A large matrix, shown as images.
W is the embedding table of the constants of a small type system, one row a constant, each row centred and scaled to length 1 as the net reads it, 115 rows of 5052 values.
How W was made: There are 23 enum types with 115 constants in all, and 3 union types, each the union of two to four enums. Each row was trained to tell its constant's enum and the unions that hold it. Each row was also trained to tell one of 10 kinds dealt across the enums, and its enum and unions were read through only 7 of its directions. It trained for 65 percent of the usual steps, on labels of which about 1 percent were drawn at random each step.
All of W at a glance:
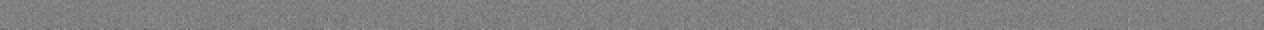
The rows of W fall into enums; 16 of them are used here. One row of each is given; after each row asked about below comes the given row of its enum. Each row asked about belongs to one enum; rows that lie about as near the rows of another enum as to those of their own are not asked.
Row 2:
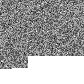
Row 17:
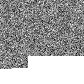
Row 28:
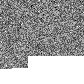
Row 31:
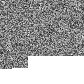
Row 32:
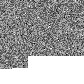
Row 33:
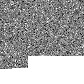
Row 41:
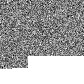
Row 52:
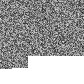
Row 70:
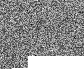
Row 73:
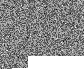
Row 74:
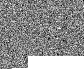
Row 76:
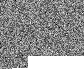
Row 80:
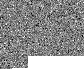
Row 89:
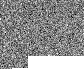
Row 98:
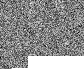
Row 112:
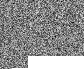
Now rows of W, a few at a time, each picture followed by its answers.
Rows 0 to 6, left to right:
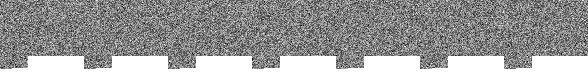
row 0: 70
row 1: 74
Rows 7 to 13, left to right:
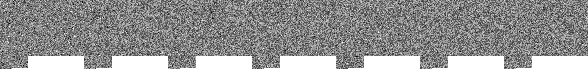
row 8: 31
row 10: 89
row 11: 73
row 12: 17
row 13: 17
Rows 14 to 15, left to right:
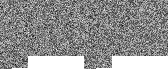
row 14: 98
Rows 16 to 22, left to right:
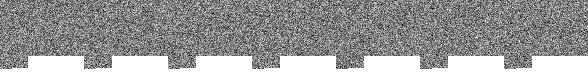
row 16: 89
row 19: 31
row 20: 73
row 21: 98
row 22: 70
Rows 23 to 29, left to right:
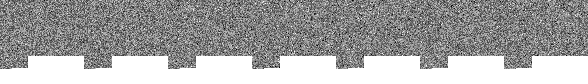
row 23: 89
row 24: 112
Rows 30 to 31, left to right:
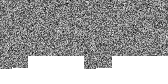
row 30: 89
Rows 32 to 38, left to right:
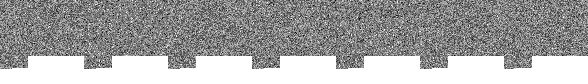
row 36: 73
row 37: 2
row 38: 112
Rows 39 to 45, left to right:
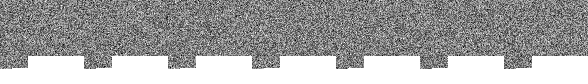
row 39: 31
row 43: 17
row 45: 112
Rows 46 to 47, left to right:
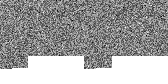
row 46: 73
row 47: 17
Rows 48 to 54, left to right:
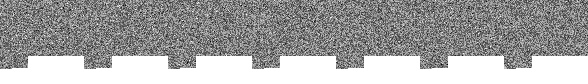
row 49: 41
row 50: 52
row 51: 32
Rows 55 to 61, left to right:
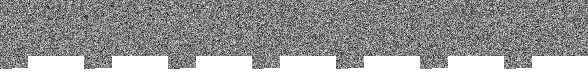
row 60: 32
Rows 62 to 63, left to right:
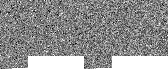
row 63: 17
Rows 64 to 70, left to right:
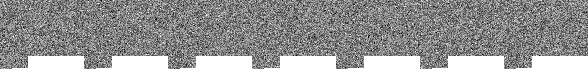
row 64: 31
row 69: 89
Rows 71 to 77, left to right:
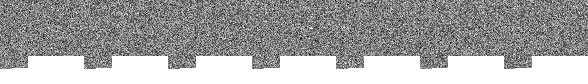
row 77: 74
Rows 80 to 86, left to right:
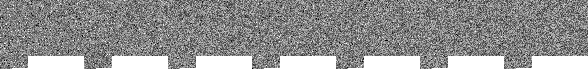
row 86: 17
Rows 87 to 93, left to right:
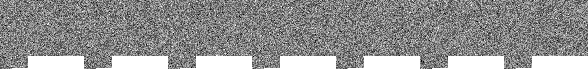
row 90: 31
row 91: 74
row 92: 73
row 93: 2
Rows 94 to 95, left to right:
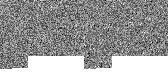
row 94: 73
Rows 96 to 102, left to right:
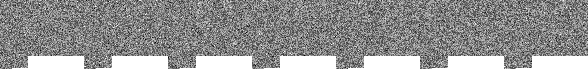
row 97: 74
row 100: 41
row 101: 112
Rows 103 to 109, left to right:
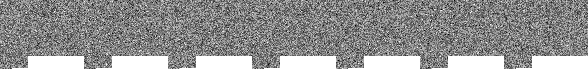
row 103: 32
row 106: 32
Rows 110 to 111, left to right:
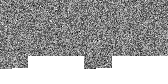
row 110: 31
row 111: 89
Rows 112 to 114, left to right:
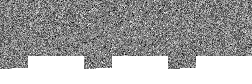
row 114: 98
